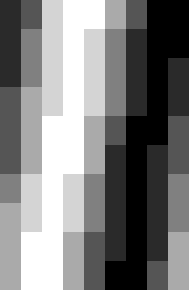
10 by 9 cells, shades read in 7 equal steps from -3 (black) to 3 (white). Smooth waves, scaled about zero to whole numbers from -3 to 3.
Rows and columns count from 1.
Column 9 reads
-3 -3 -2 -2 -1 -1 0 0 1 1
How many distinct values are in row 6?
5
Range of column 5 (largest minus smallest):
4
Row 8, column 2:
2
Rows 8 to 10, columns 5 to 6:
0 -2 / -1 -2 / -1 -3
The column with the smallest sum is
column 7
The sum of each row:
-1 -3 -2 0 -1 -1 0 1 1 1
